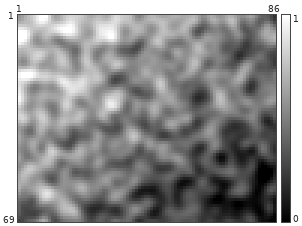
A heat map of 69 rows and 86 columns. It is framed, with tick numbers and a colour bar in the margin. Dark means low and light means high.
The histogram is bell-shaped. The halves do not mirror each other. The ninth with the lowest average is the bottom right. No lone cell stands out from its neighbours. There is an overall slope up to the top left.
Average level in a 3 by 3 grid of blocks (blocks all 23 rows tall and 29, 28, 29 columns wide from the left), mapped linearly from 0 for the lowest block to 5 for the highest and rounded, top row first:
543
432
310
